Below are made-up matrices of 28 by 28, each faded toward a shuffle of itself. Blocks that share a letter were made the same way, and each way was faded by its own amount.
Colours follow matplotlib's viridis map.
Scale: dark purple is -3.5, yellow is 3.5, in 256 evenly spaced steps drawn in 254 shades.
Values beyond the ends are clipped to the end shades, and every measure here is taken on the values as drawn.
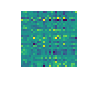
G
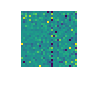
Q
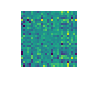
G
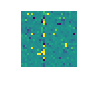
Q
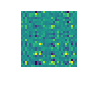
G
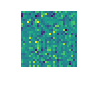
Q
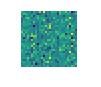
Q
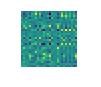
G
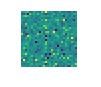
Q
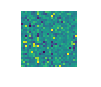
Q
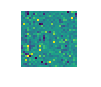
Q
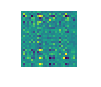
G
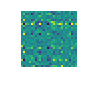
G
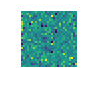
Q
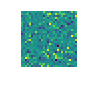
Q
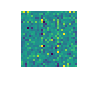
Q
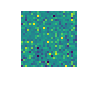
Q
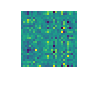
G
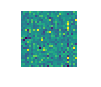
Q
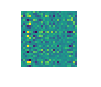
G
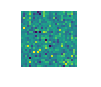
Q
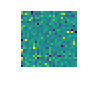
Q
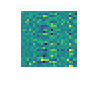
G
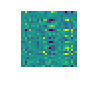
G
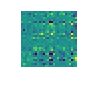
G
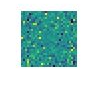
Q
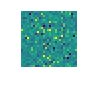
Q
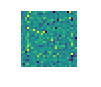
Q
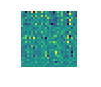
G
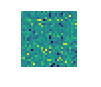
Q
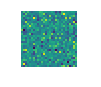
Q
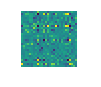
G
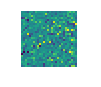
Q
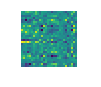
G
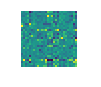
G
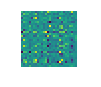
G
